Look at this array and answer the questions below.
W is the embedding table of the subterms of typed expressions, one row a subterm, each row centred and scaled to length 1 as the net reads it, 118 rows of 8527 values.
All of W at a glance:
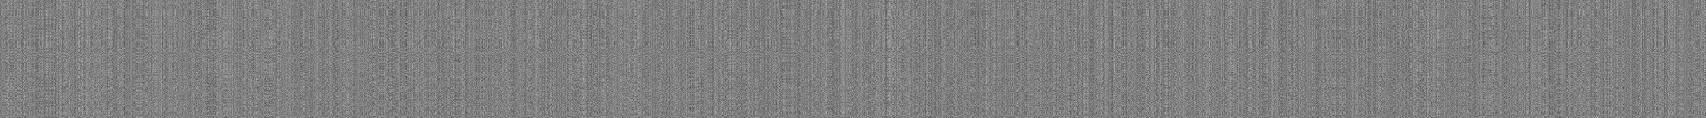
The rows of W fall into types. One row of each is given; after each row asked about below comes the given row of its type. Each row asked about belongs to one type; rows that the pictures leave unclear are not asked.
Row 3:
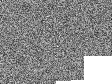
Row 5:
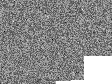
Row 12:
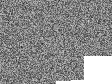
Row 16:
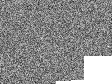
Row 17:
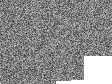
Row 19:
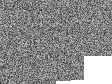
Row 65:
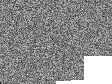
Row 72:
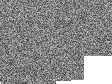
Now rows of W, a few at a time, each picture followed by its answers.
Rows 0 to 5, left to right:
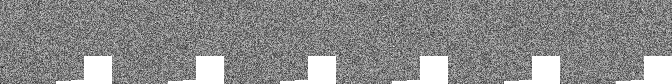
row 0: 16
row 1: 65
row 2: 19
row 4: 3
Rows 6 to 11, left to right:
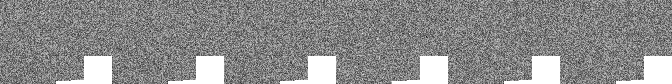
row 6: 16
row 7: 16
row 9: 12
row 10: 3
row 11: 3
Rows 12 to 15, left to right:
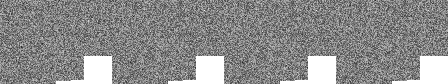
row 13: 3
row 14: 3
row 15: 17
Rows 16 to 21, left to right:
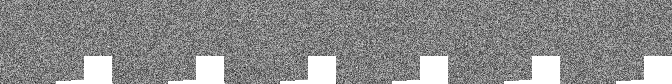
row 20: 17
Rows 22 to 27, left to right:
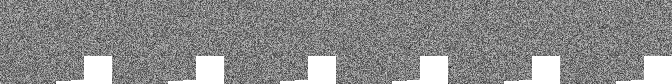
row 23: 17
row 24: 19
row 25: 16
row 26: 16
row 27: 72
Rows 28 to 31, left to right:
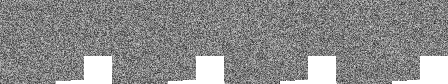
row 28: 12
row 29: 5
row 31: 12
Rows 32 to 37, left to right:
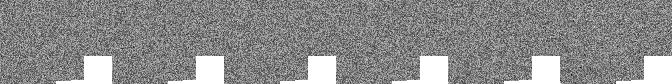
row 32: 17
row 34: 16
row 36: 5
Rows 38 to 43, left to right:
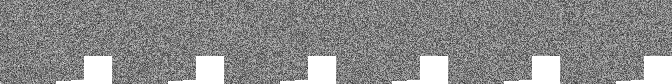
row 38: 16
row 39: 65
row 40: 3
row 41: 72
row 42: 72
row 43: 5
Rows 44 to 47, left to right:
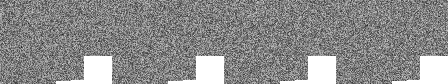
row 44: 5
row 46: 65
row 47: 72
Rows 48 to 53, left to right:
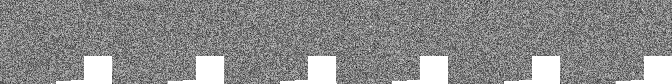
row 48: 65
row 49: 12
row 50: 65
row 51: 12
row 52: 16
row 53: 5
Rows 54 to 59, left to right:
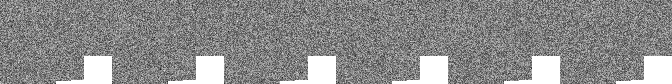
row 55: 3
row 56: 5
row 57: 12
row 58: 3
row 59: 65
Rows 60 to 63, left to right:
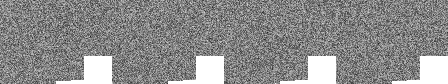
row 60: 3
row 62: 65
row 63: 5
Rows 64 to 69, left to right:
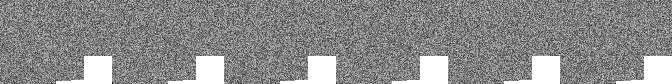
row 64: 16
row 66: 5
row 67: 65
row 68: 72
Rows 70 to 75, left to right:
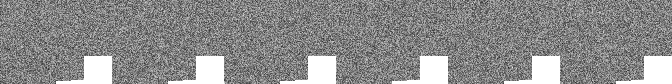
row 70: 16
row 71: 65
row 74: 19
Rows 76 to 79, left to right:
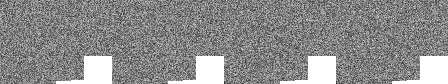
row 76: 17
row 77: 12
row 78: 65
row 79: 5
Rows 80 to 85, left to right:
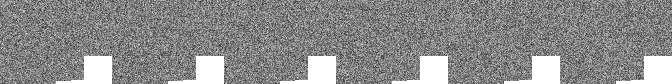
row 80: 72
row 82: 16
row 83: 12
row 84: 3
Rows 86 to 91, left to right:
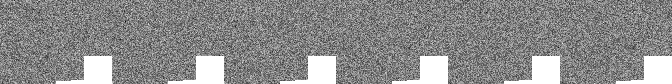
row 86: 12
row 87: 72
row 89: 16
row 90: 19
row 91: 65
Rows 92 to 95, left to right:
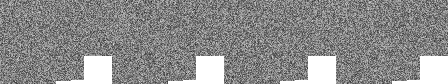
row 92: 72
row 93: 3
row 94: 19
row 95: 3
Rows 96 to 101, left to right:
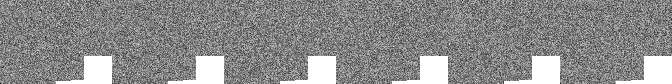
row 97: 5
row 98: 65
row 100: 3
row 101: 12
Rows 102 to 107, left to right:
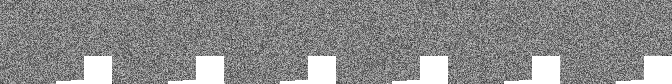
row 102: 19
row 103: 12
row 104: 17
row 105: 65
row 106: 19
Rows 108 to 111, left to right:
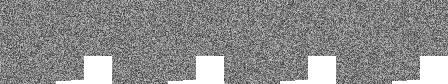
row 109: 12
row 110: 17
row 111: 3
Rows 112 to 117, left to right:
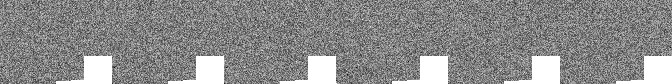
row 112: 5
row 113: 16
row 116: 3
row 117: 19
